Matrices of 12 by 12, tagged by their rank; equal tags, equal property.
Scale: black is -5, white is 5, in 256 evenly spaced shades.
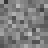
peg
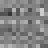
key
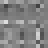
key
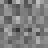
key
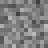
peg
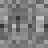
key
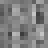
key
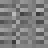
key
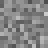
peg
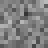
peg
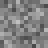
peg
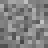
peg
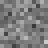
peg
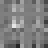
key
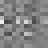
key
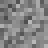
peg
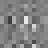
key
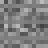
key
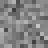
peg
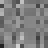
key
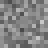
peg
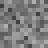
peg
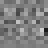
key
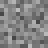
peg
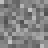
peg
